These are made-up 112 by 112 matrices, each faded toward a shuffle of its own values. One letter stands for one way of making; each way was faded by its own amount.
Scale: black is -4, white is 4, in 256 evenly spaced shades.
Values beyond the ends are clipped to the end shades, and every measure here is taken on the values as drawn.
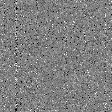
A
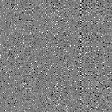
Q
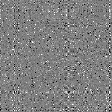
Q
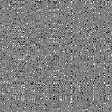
Q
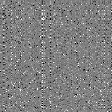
Q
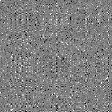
Q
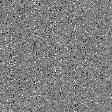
A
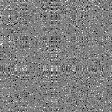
Q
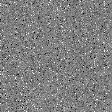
A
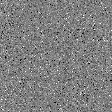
A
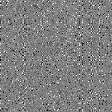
Q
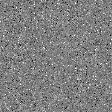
A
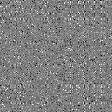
Q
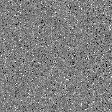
A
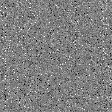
A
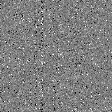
A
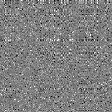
Q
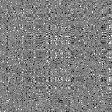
Q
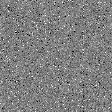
A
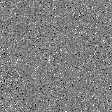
A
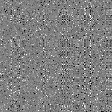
Q
